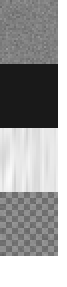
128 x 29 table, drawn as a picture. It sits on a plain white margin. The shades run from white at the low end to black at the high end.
It is made of 4 by 1 panels. Panel 1,1: middling, fine-grained, faint in contrast. Panel 2,1: very high, flat. Panel 3,1: very low, streaked downward, faint in contrast. Panel 4,1: middling, checkered.
